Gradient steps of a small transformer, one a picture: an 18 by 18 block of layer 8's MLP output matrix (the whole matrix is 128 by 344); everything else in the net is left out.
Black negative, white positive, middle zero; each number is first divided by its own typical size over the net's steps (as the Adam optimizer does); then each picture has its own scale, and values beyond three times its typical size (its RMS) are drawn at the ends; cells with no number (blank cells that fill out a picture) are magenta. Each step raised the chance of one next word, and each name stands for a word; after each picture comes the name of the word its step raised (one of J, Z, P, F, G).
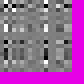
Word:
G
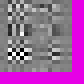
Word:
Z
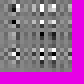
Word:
Z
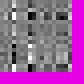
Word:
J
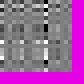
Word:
G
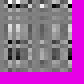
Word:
G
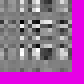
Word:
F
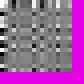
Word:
F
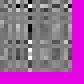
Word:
G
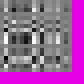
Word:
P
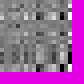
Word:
J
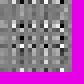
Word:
F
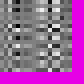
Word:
F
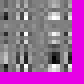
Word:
J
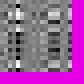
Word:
P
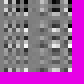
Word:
F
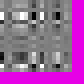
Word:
J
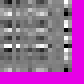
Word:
F
